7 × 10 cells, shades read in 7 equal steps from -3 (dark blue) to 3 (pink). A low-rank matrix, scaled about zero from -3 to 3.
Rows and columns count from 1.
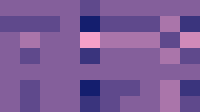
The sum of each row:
-1 -10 8 -3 0 -7 -4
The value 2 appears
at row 3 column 10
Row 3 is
0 1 0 0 3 1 1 1 -1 2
